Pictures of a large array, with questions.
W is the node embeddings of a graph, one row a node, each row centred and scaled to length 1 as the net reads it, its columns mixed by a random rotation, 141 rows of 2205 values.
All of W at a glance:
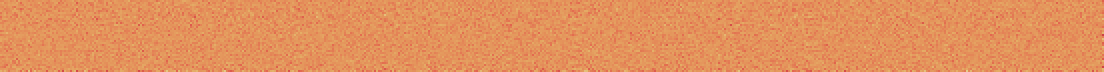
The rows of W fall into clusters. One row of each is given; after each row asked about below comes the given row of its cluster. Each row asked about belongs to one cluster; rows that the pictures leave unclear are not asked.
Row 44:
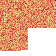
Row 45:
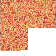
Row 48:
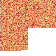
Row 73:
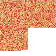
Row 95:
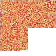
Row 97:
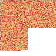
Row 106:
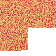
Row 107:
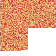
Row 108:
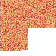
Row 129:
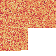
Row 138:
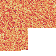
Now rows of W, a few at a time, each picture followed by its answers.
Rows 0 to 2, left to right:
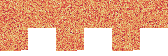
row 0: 138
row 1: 106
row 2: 44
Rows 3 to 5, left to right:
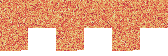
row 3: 48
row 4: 73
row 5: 73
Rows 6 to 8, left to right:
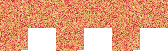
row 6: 97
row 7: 107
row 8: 97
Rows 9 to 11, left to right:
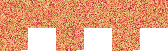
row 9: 73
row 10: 95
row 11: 44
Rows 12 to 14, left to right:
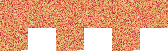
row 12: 107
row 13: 48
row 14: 129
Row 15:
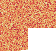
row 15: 95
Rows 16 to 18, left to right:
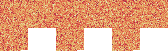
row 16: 45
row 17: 97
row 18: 97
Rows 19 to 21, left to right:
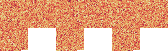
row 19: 73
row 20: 97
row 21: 106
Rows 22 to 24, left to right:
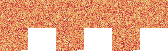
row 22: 73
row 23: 73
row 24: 106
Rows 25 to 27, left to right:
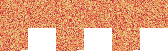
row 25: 44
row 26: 129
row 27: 138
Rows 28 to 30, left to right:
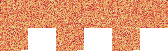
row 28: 129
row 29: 48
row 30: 129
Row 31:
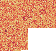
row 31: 108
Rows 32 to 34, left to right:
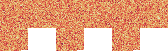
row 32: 138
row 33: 107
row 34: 48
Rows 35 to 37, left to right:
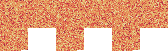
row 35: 138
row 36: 73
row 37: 95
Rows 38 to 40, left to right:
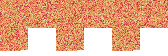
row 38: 95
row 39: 48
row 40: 48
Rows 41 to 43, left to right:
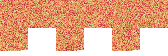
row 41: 107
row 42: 106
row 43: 95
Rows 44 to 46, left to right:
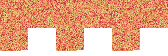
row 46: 44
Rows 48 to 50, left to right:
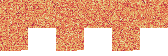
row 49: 73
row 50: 73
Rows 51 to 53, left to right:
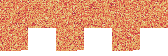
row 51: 48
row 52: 48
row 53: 107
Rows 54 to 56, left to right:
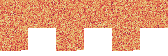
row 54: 106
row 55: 44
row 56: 129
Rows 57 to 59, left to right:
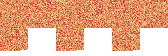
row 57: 95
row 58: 108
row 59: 107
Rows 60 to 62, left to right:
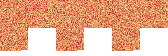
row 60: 48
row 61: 106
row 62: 129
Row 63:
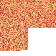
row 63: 45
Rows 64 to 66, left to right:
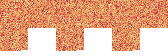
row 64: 44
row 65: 45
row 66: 108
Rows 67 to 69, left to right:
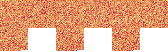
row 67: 108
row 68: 106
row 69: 106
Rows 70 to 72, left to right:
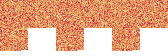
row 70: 138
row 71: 73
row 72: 95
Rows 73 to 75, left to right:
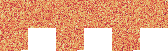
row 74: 107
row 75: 106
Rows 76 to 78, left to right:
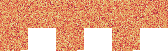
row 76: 95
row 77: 73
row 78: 108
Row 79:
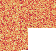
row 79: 138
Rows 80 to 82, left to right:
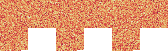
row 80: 97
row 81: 107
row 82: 108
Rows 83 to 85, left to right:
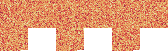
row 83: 45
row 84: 138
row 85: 107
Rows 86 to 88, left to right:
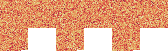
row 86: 106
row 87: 44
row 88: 97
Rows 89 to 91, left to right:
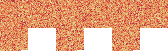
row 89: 97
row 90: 138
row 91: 48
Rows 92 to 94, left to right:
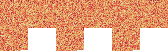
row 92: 45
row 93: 48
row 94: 108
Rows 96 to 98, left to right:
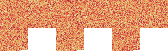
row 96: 95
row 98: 106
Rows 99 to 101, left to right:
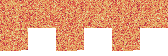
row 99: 138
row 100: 48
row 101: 48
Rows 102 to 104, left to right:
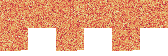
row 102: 73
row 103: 97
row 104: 95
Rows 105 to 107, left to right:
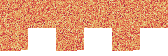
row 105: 44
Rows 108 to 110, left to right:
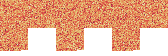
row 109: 44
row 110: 108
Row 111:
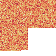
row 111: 48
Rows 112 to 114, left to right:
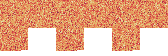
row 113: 106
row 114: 45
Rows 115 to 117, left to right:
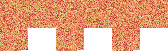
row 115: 138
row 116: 44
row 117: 97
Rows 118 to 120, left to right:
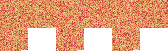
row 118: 138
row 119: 108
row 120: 129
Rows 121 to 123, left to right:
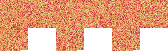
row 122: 45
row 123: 107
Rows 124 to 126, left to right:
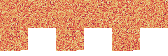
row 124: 95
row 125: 95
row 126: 106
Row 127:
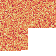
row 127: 107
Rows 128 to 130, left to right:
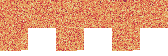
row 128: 97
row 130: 97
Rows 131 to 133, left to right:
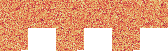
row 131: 44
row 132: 44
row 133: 73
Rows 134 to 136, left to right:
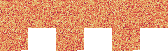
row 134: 106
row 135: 106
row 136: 95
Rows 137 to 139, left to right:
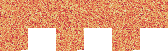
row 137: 95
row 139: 95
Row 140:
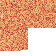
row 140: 73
